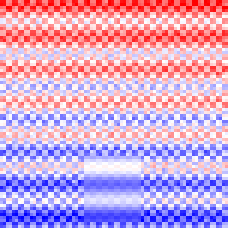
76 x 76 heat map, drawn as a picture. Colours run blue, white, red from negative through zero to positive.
No row or column stands out. In the bottom middle lies a patch that is calmer than the rest. The bottom middle is the calmest part. Stripes running across repeat 7 times from top to bottom. No lone cell stands out from its neighbours. There is an overall slope up to the top.
